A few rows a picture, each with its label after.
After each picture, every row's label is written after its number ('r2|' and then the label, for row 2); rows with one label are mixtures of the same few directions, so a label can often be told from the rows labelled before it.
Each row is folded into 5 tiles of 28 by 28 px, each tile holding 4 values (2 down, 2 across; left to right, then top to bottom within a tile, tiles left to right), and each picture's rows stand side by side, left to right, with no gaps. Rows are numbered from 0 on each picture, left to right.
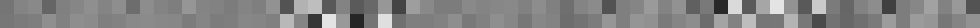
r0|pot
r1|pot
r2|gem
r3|gem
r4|pot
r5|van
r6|pot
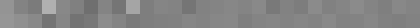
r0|pot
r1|pot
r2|van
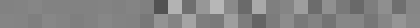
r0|gem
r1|van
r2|van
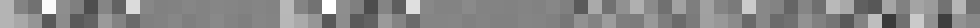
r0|pot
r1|gem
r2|pot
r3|pot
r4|van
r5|pot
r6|gem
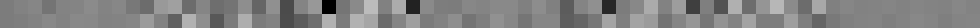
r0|pot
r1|gem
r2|pot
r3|gem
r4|pot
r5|van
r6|gem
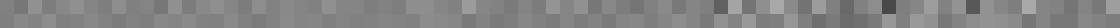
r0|van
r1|van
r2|pot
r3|pot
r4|van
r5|van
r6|pot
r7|pot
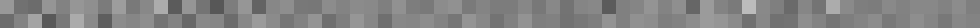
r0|gem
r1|van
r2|gem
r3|gem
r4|pot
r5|pot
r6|gem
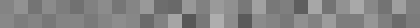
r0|van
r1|gem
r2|van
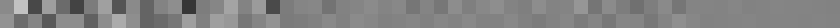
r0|van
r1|pot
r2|pot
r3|van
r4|van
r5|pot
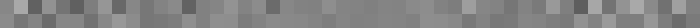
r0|van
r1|pot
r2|pot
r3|pot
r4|van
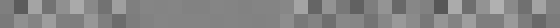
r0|van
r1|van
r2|van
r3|van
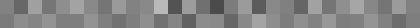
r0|van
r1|van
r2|van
